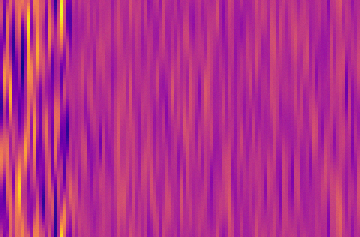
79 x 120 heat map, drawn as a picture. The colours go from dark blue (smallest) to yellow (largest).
Average level on the scale: 40%. Grain: streaks running down. Mirror symmetry: none. Seam: vertical, 20% of the way across, the right part calmer.
